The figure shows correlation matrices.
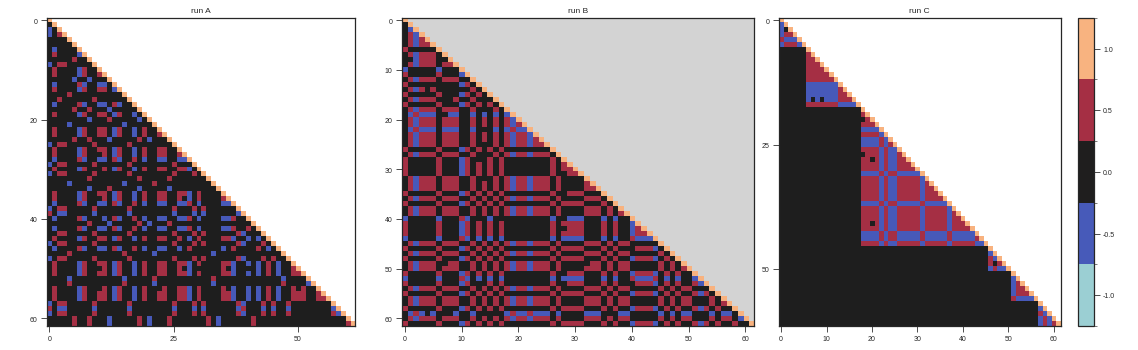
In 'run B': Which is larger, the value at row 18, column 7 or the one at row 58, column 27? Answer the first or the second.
the first
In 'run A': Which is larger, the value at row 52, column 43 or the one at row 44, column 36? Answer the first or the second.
the second
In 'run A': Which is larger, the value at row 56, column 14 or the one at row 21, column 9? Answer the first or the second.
the first
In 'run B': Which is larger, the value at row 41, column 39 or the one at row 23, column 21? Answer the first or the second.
the second
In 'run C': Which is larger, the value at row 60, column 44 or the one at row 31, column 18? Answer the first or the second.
the first
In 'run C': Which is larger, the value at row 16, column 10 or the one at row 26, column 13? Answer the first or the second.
the second
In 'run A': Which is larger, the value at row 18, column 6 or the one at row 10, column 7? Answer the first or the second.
the second
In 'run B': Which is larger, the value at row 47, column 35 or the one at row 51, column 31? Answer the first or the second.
the second
